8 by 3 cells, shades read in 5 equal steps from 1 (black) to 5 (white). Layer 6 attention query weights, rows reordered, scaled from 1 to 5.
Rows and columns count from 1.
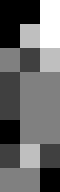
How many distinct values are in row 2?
3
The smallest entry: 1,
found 5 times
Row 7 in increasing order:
2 2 4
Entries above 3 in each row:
1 2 1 0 0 0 1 0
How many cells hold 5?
2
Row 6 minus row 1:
0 2 -2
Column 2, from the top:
1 4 2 3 3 3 4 3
